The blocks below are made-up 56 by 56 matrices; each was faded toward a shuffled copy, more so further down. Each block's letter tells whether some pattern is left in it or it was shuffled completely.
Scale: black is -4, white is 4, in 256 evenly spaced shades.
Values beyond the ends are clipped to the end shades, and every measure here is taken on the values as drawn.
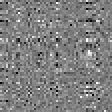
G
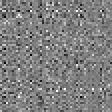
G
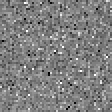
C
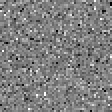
C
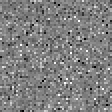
C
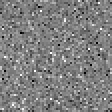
C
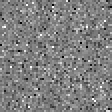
C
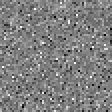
C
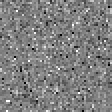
C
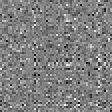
G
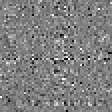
G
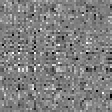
G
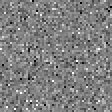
C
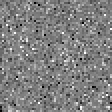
C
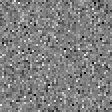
C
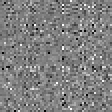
G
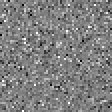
C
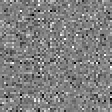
G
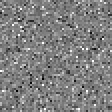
C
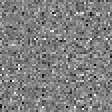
G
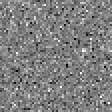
C
